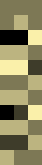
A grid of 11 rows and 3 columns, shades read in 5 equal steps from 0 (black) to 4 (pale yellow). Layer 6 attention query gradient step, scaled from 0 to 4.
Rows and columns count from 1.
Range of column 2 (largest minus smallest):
4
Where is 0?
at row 3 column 1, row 3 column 2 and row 8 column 1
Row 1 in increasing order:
2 2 2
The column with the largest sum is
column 3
